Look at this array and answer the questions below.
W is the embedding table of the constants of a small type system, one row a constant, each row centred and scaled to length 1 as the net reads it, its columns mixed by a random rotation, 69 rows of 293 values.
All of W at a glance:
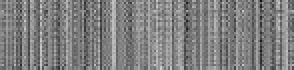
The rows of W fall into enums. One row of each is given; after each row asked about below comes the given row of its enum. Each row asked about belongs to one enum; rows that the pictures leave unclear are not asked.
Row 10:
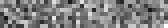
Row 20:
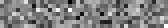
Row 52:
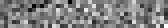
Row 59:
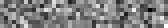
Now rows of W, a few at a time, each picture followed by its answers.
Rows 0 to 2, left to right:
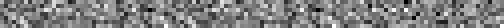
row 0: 59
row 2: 20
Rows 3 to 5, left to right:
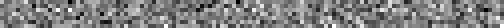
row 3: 20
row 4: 52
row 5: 59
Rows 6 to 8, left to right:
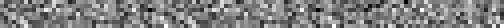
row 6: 59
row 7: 59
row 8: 52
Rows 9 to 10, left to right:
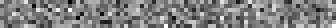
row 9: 20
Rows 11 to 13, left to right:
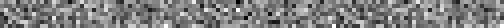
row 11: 10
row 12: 20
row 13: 10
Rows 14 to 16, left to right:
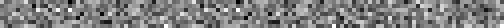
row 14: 20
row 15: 20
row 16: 10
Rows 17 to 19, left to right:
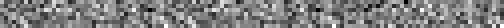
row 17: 59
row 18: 59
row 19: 52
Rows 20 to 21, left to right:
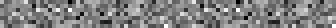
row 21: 20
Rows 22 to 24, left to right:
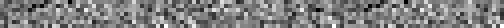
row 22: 52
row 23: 59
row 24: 52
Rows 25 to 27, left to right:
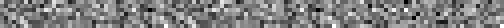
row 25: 59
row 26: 59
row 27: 20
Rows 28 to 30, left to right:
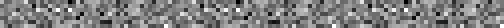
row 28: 20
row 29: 20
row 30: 20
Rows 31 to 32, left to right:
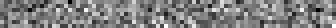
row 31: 52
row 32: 59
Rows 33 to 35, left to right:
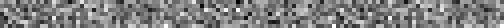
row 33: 10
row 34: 20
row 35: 10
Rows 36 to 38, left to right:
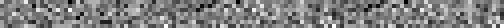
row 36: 20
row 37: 52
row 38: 52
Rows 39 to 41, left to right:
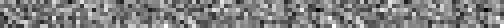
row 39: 10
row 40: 59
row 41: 59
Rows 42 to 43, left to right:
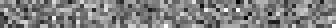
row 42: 10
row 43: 20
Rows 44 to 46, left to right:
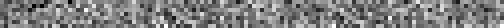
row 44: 52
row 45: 10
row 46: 10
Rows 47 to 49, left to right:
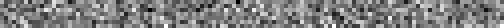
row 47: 59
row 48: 52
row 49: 10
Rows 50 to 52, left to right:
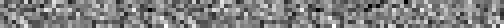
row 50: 59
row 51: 59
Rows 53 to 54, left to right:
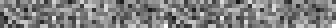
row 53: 10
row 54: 10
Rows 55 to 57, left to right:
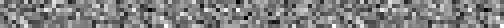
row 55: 59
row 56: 20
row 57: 59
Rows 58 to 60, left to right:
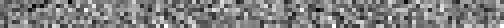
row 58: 52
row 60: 10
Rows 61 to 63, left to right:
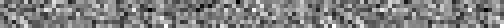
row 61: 59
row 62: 52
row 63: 59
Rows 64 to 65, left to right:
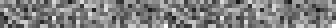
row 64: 10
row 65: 10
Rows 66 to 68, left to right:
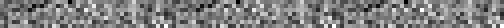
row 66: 52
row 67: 52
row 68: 52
